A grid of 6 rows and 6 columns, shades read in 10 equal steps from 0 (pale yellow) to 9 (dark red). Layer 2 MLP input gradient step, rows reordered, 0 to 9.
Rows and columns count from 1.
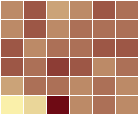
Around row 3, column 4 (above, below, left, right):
5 6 5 6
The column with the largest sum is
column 3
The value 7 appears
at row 4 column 3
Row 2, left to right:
4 6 4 5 5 5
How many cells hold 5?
12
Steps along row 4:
down up down down up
